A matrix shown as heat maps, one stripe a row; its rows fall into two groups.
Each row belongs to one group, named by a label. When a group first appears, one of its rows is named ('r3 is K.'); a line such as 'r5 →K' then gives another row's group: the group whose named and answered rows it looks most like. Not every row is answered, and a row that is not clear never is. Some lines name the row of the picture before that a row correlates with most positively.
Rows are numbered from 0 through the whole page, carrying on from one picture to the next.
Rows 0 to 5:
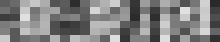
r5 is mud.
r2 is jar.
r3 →jar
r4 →jar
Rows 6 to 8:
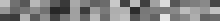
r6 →mud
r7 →jar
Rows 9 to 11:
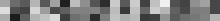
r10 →mud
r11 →mud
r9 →mud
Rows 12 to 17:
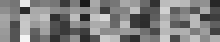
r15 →jar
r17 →jar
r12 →jar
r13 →mud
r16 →jar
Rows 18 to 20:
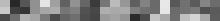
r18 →mud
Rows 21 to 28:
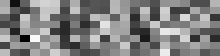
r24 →jar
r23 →jar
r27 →jar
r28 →mud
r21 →mud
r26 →mud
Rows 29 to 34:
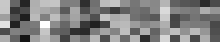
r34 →mud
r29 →mud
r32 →mud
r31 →mud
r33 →jar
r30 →mud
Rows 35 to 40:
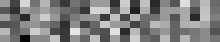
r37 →mud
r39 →mud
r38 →jar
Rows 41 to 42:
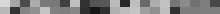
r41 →mud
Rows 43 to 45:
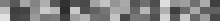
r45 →mud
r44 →mud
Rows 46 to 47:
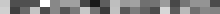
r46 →mud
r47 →mud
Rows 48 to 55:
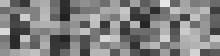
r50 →jar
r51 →mud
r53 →jar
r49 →jar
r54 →jar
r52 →mud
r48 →mud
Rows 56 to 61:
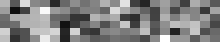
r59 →jar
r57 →mud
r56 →jar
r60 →mud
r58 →jar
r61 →mud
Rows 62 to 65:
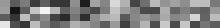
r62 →jar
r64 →jar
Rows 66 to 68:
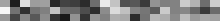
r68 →jar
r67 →mud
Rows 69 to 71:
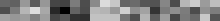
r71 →jar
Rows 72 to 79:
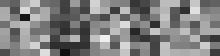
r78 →jar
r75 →jar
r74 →mud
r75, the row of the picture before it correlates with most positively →70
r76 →jar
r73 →jar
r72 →jar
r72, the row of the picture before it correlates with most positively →70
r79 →jar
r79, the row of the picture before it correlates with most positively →70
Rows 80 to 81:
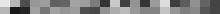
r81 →mud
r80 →mud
